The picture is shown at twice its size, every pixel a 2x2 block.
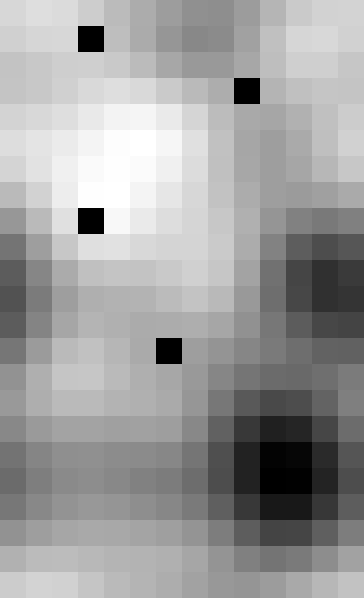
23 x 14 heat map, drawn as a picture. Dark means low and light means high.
Odd rows or columns: none. Mirror symmetry: none. Grain: blotchy. Lone odd cells: 4, each lower than its neighbours.
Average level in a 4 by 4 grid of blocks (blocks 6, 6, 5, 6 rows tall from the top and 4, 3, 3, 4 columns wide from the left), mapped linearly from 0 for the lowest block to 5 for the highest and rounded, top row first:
4 4 3 4 / 3 5 4 1 / 3 3 2 0 / 3 3 1 0
